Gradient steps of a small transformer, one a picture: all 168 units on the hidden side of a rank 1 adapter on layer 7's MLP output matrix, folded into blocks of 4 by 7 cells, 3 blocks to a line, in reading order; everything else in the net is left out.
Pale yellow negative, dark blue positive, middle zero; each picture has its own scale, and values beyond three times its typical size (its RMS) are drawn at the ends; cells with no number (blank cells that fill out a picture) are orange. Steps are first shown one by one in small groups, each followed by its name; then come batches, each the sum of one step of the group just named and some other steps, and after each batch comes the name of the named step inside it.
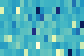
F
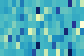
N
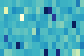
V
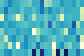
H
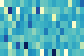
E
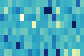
V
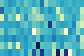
H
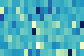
F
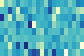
E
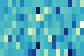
N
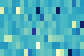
F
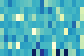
H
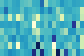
H
